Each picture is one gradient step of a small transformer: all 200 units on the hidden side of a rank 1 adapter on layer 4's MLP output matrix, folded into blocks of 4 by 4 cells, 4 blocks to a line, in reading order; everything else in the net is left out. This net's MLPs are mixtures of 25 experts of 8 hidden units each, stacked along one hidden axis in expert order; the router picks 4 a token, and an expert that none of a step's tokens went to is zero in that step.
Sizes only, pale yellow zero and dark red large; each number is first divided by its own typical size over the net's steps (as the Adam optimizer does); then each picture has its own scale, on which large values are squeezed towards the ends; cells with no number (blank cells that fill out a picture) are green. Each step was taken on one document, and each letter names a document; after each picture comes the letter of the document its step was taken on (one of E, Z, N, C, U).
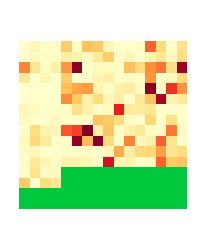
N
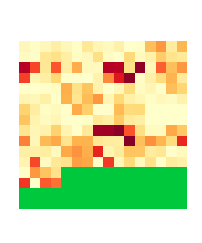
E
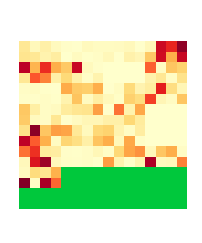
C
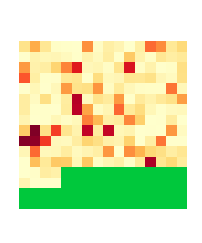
C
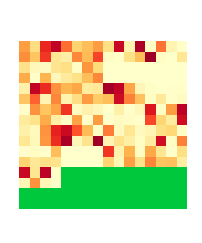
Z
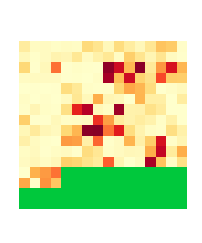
E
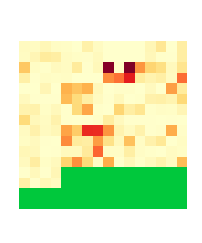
E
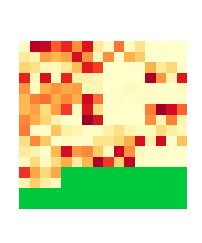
Z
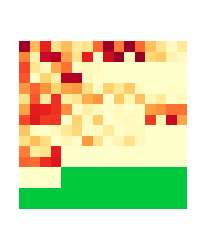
Z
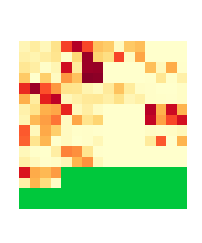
Z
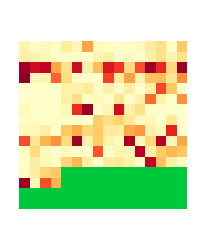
N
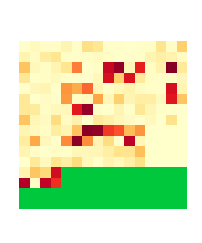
N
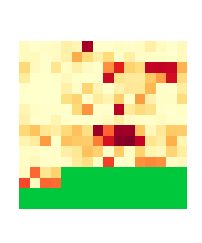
E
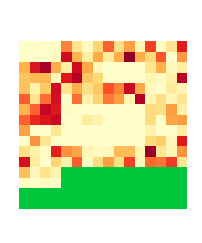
Z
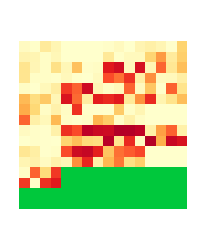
E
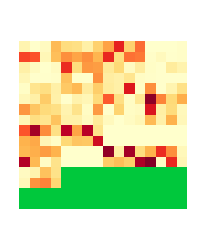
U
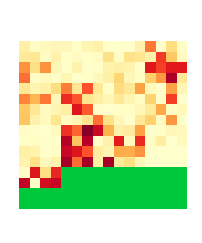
N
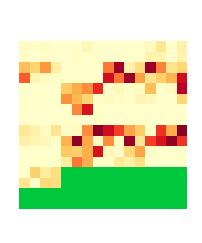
E
